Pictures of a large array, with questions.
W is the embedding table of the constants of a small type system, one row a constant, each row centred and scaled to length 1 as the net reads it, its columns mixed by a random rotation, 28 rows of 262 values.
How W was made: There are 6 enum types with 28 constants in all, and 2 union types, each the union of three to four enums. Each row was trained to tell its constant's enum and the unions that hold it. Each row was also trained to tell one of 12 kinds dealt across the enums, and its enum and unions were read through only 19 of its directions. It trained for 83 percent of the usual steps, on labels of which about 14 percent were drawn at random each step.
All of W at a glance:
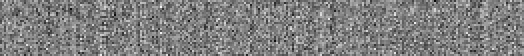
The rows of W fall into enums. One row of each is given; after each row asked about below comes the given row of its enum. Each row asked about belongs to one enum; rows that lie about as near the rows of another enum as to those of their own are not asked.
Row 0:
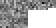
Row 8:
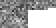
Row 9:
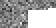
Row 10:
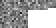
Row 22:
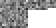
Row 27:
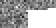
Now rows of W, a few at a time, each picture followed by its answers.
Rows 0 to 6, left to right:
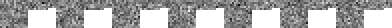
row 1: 27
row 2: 9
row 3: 9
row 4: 22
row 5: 8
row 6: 22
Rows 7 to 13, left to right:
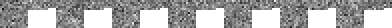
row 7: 22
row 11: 27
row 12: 8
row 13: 0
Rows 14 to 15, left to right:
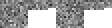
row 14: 9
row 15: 8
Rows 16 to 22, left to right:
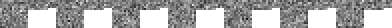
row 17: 22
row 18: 8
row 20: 27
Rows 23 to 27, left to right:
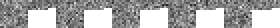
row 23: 0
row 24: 10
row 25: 9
